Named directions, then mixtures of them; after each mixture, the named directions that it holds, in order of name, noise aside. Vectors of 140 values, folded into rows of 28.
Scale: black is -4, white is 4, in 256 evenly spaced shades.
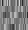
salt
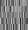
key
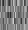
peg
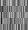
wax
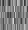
peg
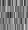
peg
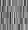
peg, wax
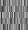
peg, salt, wax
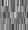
salt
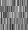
salt, wax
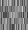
salt, wax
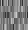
key, peg, salt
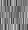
key, salt, wax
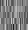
key, salt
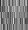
key, peg, wax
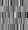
salt, wax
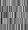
wax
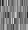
key, peg, salt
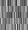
key, peg, wax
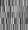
key, peg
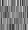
salt, wax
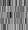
peg, salt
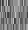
key, peg, salt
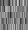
key, peg, salt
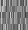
peg, salt, wax
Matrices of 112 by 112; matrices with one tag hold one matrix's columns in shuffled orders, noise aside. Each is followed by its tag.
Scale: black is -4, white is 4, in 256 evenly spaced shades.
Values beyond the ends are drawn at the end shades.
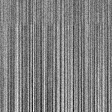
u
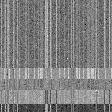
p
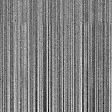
u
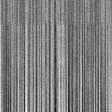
u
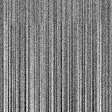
u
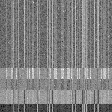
p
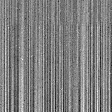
u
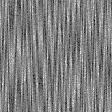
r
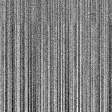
u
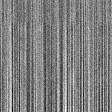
u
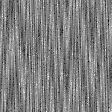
r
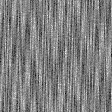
r
